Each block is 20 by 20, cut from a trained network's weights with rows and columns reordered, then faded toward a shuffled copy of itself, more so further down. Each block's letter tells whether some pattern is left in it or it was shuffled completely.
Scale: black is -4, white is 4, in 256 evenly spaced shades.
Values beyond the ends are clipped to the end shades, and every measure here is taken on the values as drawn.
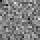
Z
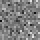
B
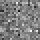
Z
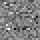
Z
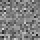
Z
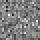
B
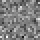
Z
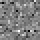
Z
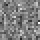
Z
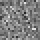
B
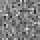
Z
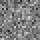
B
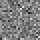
Z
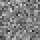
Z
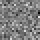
B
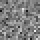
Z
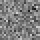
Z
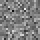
B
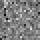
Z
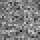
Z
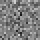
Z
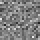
B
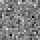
B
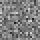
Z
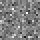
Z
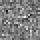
B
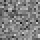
B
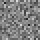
B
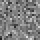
B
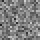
B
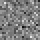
B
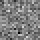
Z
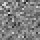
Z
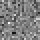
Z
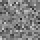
B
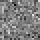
B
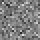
B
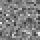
Z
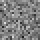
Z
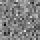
B
